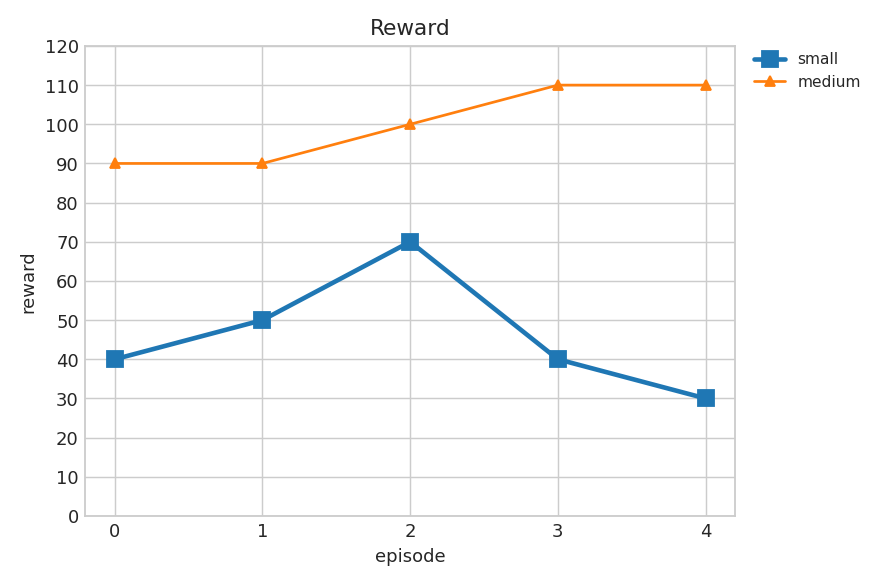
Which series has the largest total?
medium
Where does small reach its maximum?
2
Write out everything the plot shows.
Title: Reward
x-axis: episode, ticks 0 1 2 3 4
y-axis: reward, ticks 0 10 20 30 40 50 60 70 80 90 100 110 120
Legend: small, medium
Values:
small: 40 50 70 40 30
medium: 90 90 100 110 110
